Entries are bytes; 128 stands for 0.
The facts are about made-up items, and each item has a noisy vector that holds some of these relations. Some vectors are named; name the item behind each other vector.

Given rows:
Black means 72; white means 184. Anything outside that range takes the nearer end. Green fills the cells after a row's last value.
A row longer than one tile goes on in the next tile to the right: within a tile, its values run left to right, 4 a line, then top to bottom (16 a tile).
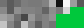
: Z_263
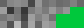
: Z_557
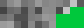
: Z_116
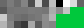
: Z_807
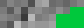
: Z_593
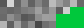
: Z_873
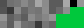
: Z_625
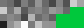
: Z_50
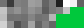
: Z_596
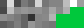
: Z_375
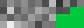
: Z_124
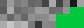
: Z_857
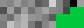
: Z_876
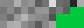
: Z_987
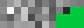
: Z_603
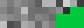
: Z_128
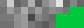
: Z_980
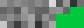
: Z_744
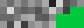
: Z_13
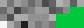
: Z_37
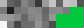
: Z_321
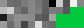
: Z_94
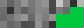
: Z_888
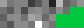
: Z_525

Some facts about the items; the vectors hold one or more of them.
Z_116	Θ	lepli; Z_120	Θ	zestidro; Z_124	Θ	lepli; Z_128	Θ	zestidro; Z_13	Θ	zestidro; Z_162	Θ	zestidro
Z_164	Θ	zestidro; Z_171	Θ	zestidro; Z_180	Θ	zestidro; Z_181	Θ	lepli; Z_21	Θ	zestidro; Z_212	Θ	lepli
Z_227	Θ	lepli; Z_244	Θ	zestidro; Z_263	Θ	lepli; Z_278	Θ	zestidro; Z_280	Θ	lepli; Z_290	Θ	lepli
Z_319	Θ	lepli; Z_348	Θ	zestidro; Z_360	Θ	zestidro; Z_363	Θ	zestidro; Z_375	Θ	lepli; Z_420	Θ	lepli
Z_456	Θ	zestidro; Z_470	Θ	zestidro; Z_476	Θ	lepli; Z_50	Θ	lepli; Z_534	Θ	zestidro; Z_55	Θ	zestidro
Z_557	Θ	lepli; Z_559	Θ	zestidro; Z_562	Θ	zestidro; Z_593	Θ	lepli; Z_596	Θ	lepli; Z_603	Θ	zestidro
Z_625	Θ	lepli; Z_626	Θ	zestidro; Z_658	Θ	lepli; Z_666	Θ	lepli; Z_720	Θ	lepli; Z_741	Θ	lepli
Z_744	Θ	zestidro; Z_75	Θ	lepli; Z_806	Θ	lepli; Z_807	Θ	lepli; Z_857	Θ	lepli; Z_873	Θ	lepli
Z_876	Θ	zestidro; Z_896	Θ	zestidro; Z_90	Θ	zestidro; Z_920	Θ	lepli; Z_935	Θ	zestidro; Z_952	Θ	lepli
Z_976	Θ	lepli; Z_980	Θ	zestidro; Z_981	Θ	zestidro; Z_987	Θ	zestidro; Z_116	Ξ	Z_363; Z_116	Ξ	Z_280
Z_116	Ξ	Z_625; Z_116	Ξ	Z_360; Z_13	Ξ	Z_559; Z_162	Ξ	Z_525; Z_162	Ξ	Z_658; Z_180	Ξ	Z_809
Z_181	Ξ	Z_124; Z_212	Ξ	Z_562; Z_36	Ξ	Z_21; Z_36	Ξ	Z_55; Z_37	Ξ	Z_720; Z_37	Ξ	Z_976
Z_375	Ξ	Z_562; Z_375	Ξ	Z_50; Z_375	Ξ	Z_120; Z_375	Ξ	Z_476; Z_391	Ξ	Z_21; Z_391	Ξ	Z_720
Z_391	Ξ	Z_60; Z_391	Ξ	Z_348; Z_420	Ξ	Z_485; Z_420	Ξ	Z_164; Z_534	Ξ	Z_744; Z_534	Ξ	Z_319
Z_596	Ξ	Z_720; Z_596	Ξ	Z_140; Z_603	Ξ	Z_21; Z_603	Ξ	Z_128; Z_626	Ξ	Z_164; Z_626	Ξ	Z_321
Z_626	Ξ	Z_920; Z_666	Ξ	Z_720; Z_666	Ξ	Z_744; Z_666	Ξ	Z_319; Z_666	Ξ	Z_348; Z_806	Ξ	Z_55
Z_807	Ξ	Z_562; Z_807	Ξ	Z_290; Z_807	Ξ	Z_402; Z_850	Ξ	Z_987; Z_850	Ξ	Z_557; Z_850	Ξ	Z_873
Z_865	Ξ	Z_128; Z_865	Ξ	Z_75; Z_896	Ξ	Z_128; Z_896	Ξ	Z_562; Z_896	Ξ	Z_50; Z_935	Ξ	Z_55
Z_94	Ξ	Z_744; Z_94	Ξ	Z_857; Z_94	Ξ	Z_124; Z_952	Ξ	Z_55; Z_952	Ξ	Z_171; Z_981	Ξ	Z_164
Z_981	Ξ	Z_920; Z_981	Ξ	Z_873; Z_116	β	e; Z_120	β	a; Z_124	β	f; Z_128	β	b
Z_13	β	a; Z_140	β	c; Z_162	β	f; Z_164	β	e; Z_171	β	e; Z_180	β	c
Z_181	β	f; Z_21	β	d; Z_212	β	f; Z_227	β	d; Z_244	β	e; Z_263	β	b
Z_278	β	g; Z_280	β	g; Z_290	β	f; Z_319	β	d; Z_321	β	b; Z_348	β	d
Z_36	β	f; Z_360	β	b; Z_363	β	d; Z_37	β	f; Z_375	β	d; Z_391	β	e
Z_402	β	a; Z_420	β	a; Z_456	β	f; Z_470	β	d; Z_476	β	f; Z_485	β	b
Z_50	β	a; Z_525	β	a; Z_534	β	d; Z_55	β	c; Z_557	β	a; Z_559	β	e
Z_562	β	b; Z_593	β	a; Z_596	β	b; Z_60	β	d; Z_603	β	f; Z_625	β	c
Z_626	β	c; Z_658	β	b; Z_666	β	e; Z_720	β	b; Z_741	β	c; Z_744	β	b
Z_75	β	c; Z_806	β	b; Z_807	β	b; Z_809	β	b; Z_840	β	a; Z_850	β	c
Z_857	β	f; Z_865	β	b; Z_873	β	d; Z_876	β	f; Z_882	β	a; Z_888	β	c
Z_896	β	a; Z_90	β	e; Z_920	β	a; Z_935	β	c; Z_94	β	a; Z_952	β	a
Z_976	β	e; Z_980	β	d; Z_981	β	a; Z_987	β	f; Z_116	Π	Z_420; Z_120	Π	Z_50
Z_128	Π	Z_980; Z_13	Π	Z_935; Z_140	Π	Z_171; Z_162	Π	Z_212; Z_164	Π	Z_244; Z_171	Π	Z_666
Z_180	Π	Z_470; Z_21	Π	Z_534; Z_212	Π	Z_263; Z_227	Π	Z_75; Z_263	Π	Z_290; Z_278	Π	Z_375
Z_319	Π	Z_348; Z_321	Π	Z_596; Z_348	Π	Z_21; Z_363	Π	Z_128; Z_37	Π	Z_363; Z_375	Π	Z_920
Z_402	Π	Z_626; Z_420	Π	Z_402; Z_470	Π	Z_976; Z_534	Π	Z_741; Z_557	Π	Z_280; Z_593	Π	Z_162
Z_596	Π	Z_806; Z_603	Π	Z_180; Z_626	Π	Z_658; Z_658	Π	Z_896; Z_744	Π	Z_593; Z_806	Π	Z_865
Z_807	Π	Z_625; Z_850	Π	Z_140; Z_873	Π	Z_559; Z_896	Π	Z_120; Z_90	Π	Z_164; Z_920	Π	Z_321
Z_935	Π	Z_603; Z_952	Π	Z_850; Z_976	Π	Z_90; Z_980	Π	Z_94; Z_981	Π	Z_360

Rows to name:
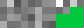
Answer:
Z_60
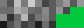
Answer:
Z_180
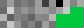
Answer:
Z_212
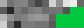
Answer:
Z_809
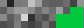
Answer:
Z_626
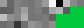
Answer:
Z_562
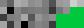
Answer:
Z_850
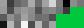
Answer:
Z_164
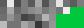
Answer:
Z_319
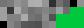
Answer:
Z_55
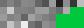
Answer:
Z_290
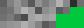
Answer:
Z_280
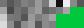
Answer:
Z_720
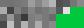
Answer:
Z_976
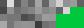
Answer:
Z_227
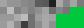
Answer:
Z_36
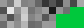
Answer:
Z_162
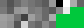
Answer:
Z_658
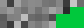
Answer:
Z_981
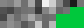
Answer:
Z_559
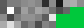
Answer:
Z_181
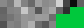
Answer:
Z_278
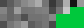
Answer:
Z_741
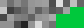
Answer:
Z_391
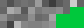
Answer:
Z_420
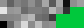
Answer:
Z_120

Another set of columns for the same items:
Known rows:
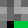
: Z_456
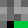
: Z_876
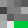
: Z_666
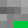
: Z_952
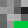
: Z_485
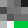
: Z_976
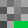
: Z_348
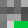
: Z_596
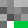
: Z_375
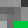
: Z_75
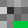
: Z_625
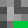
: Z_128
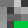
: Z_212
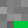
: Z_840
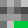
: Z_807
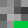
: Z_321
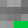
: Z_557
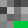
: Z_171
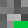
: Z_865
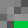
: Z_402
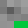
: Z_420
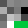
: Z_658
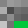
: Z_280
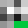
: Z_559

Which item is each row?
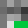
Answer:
Z_263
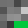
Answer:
Z_896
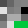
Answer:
Z_525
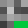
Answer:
Z_744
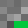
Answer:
Z_94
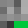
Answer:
Z_981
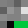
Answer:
Z_935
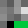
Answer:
Z_603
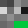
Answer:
Z_162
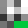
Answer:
Z_13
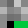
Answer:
Z_37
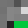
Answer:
Z_626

